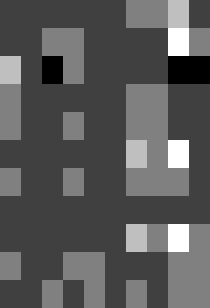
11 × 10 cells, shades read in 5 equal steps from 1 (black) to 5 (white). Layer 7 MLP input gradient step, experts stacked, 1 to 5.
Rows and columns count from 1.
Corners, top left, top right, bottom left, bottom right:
2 2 2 3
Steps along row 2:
same up same down same same same up down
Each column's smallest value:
2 2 1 2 2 2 2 2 1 1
